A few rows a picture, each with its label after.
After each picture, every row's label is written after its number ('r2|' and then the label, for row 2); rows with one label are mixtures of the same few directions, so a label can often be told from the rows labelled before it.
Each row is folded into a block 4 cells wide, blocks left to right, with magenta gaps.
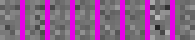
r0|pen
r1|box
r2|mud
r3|mud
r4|pen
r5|pen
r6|pen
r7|box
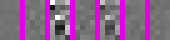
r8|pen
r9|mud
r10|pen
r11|box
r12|pen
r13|pen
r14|mud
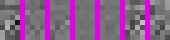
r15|box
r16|pen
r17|box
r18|mud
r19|pen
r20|box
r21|pen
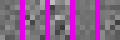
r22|box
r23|mud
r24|pen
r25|pen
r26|box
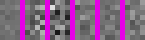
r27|pen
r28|box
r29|mud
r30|pen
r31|box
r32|mud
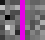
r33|pen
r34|box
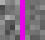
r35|pen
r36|box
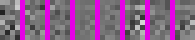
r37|pen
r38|pen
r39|mud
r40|box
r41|box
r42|box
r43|pen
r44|box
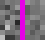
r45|box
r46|pen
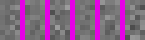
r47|box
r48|pen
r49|pen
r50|box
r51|pen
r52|box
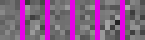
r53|pen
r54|pen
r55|pen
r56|box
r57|box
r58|mud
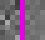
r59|mud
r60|mud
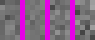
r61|pen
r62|mud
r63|mud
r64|pen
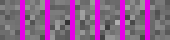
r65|pen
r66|mud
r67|box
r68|mud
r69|box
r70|mud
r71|mud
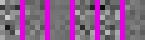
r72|pen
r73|pen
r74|box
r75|pen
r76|mud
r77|mud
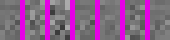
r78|box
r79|mud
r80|pen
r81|box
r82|pen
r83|box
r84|box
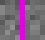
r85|pen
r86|pen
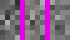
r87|mud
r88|mud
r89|pen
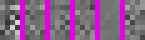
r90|box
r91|pen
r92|box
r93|pen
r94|mud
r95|mud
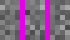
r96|mud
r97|pen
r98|box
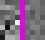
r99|box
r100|mud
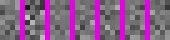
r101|pen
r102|mud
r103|pen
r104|box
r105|pen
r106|box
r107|pen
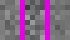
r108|mud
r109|mud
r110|pen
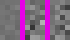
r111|box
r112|box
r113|box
